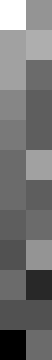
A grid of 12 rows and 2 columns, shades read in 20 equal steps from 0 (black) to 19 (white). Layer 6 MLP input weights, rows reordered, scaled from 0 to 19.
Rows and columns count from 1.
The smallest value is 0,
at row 12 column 1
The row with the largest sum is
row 1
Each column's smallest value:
0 3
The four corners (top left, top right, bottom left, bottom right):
19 11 0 8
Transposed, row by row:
19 12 12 10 9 8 8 7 6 8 6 0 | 11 13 8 7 7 12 7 8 11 3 6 8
